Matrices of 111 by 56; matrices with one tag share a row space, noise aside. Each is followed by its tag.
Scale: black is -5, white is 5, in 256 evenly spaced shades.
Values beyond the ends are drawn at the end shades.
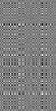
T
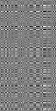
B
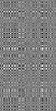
T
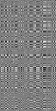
B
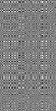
T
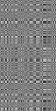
B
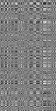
B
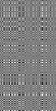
T
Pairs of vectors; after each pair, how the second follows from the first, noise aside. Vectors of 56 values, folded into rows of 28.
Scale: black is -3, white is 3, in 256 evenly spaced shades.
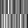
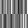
wrapped around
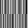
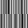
wrapped around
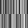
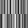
wrapped around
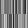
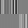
partly zeroed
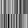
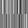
partly zeroed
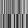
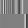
partly zeroed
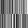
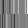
partly zeroed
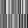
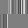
partly zeroed
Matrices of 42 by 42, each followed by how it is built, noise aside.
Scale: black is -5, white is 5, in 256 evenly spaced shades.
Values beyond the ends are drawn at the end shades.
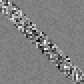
banded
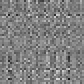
low rank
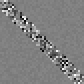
banded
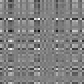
low rank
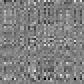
low rank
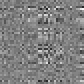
low rank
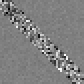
banded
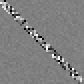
banded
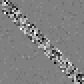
banded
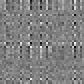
low rank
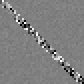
banded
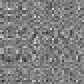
low rank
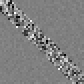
banded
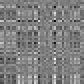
low rank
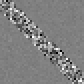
banded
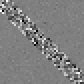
banded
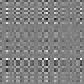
low rank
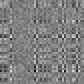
low rank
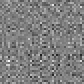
low rank
